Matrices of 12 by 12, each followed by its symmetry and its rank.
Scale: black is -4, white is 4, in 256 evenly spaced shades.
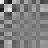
symmetric, rank one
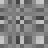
symmetric, rank one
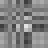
symmetric, rank one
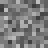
neither, full rank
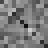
symmetric, full rank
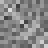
symmetric, full rank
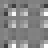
symmetric, rank one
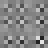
symmetric, rank two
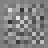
symmetric, rank two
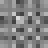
symmetric, rank two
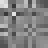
symmetric, rank two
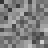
symmetric, full rank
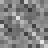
symmetric, full rank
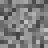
neither, full rank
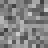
neither, full rank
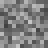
neither, full rank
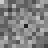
symmetric, full rank
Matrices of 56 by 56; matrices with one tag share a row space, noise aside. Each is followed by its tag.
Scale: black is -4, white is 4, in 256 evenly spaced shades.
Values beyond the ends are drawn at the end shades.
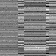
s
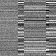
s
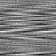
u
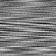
u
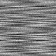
u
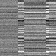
s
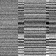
s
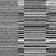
s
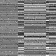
s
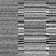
s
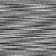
u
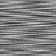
u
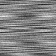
u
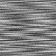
u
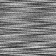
u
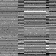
s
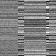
s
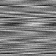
u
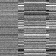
s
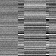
s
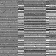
s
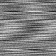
u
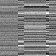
s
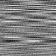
u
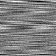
u
